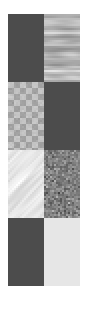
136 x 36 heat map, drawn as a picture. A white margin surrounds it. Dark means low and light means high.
The table splits into 4 rows of 2 panels. Panel 1,1: low, flat. Panel 1,2: high, streaked across. Panel 2,1: high, checkered. Panel 2,2: low, flat. Panel 3,1: very high, slanting up to the right, faint in contrast. Panel 3,2: middling, fine-grained. Panel 4,1: low, flat. Panel 4,2: very high, flat.
